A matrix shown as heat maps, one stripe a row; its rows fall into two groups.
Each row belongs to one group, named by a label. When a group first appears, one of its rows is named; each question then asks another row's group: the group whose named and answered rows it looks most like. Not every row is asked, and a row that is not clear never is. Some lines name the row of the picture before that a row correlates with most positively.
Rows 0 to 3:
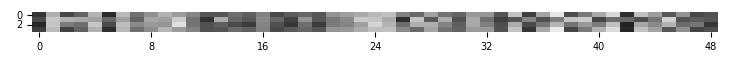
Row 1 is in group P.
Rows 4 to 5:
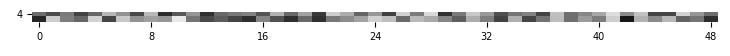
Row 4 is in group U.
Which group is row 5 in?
P
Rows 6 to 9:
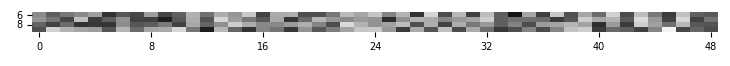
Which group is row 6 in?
U
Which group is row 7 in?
U
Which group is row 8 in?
U
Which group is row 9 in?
P
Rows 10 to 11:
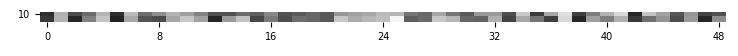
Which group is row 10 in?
P
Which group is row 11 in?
P
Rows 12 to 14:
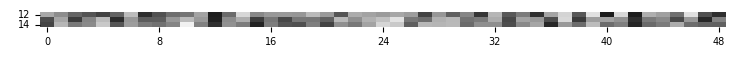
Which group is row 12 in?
U
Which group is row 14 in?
P
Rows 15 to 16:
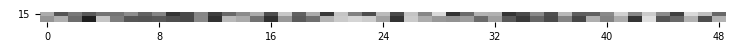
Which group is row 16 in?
U
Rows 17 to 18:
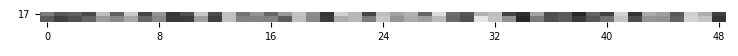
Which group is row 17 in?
U
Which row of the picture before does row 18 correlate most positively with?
15
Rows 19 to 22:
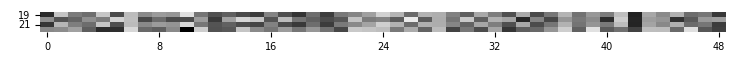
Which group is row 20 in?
U
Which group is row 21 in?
P
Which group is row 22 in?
U
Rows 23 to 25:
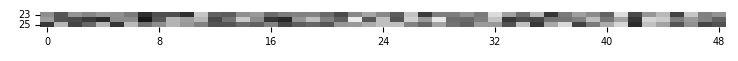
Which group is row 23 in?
U
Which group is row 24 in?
U
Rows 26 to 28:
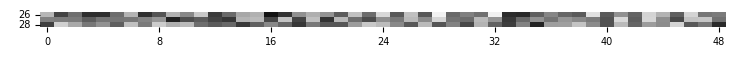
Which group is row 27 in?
U
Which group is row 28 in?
P
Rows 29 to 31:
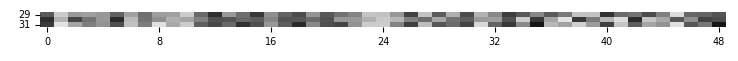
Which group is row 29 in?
P
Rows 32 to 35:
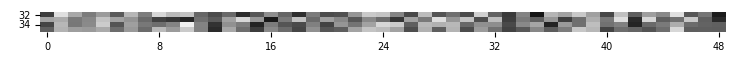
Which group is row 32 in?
P
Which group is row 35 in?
P
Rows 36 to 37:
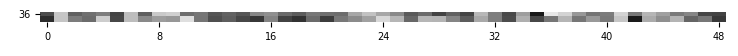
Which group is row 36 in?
P
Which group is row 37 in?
P
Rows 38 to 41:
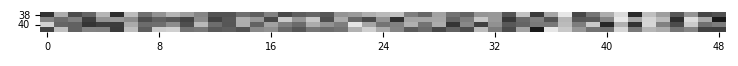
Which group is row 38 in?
P
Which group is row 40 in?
U
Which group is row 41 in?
P
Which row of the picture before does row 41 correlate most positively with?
36
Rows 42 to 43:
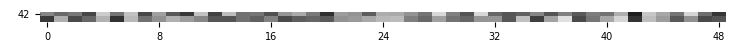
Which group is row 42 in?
U
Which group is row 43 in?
P
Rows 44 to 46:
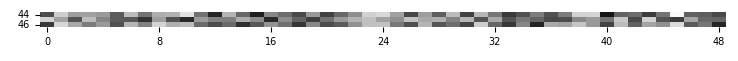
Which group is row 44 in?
P
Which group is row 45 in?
U
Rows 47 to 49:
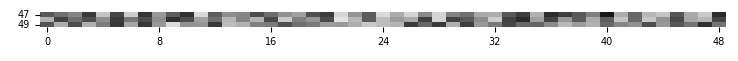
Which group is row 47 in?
U
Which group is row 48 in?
U
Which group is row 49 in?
P
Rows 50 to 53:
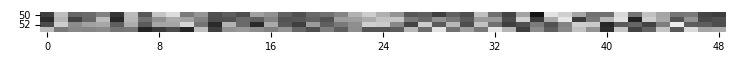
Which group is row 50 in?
P
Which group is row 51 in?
P
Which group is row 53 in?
U
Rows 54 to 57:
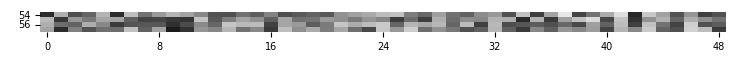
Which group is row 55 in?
U
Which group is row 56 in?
U
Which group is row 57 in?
U
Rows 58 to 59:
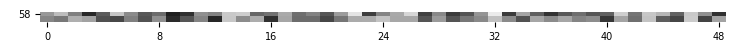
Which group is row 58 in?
U
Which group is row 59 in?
U
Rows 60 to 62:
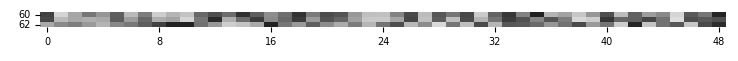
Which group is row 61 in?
P
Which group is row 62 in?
U
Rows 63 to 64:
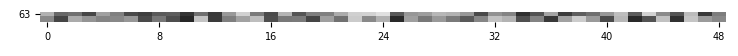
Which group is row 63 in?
U
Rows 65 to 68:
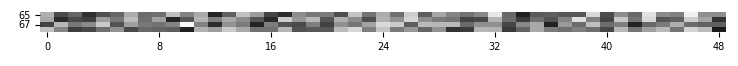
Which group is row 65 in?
U
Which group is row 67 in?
P
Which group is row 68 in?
U
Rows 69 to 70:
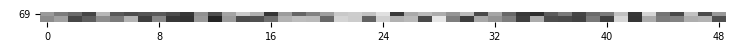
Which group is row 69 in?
U
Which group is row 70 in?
U
